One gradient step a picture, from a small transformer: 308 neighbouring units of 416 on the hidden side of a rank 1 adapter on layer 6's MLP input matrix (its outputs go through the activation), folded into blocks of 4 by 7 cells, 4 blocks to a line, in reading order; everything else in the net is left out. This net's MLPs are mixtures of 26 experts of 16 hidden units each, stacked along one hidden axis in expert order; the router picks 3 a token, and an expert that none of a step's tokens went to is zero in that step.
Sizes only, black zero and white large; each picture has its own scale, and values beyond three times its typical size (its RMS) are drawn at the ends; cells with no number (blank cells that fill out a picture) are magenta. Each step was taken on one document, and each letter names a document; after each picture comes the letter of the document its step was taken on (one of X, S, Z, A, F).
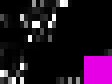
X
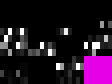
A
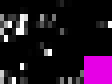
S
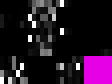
X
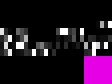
A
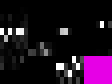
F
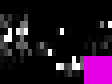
F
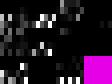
S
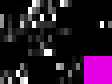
X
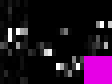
F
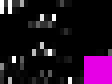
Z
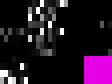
X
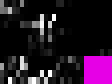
Z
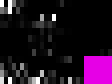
Z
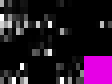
S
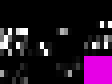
A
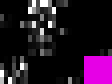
X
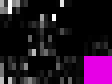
Z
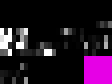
A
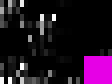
Z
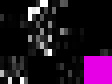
X
